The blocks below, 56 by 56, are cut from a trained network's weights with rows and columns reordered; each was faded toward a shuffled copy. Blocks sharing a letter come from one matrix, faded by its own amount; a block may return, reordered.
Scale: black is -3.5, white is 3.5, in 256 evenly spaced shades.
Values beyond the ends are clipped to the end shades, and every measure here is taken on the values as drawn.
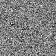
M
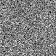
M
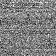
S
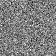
M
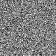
M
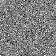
M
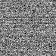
S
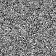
M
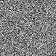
M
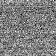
S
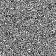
M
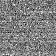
S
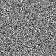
M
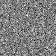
M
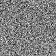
M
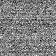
S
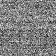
S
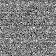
S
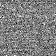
S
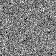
M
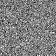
M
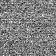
S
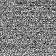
S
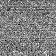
S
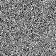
M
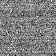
S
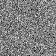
M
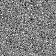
M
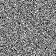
M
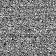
S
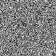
M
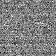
S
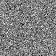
M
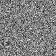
M
